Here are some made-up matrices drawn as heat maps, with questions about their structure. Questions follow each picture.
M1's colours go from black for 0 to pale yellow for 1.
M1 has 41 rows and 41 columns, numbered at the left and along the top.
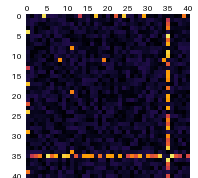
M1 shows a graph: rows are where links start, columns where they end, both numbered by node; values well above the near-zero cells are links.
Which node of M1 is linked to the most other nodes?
node 35
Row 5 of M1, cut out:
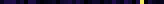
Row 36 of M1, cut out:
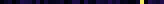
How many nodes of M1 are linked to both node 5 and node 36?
1
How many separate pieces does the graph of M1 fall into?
3
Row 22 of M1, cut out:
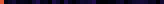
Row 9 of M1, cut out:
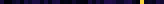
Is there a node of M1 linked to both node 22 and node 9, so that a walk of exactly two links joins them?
no
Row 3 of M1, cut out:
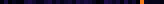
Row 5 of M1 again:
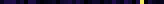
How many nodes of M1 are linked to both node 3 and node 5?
1
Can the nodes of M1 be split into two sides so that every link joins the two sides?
yes
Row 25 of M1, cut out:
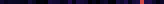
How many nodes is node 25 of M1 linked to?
1
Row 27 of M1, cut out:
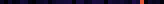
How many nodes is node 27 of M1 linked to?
1
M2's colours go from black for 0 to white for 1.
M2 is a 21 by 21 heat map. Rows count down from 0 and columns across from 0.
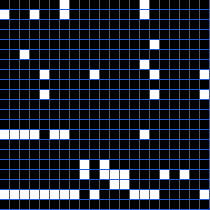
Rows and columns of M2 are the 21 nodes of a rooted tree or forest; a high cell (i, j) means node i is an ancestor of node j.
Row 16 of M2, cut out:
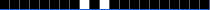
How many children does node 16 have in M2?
2
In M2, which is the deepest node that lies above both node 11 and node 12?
18
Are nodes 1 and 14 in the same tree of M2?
yes
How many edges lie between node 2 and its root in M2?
3
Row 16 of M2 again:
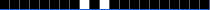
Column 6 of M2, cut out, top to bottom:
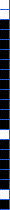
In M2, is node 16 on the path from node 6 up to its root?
no
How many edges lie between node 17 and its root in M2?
0
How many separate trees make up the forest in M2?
2
